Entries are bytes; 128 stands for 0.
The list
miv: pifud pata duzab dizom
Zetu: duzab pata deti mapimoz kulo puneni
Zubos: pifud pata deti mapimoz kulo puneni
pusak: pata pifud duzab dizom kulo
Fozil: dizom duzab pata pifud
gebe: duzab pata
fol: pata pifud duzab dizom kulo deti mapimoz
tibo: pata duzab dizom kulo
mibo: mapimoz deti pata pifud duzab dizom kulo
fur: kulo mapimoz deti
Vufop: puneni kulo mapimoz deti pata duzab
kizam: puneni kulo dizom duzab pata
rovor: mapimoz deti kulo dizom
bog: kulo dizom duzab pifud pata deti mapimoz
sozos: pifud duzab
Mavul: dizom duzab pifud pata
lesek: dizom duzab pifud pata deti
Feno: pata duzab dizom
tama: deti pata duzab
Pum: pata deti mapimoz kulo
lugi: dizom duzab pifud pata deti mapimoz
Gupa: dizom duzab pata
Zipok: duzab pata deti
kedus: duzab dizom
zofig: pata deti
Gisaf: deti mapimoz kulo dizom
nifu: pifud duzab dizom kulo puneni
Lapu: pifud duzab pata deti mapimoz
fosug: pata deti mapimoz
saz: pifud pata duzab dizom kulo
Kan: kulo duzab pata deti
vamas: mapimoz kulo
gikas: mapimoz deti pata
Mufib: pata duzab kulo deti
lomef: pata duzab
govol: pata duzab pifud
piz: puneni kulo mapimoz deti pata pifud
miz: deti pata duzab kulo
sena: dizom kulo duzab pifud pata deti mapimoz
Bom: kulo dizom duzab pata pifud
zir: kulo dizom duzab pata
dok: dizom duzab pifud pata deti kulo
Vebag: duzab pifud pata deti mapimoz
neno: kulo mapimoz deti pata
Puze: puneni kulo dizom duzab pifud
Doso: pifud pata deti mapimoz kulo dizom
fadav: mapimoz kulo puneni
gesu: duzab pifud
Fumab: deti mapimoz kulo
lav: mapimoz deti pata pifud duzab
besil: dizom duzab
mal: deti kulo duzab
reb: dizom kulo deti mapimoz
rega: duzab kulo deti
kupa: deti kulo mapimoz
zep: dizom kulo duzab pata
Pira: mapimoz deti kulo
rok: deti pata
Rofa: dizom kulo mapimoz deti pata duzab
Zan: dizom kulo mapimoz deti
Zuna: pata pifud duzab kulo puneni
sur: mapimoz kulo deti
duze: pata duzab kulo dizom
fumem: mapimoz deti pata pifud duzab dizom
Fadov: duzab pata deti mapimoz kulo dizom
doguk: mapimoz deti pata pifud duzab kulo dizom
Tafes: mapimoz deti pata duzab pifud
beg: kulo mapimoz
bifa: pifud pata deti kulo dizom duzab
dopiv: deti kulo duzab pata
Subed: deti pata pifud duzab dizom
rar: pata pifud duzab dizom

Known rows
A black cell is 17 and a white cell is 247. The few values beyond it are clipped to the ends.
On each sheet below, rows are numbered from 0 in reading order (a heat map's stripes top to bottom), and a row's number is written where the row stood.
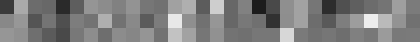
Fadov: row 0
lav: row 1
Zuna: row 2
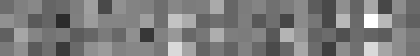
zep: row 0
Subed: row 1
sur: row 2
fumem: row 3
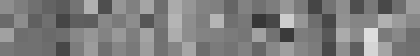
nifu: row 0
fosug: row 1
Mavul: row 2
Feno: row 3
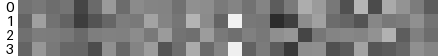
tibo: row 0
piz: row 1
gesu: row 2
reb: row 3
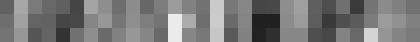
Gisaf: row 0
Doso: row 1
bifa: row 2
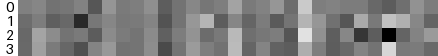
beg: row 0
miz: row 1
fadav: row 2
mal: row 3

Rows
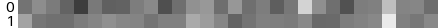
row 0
Mufib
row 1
sozos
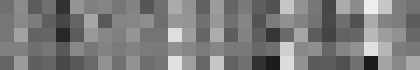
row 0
tama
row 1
duze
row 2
doguk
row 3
lomef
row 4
Zubos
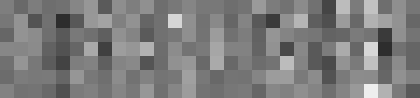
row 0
Gupa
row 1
mibo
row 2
rega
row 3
Puze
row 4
dopiv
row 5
gebe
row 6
govol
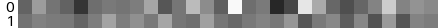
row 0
Vufop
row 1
kedus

